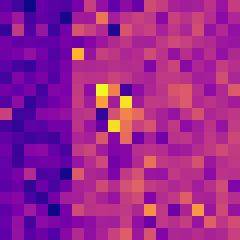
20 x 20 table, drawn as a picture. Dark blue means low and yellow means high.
Ninth with the highest average: centre. Odd patch: rougher, in the centre. Stripes: none. Seam: vertical, 30% of the way across, the right part higher.
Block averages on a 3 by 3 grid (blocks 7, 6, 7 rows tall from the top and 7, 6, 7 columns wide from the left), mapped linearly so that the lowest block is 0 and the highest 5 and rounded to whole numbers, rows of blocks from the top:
0 4 4 | 0 5 4 | 0 4 4
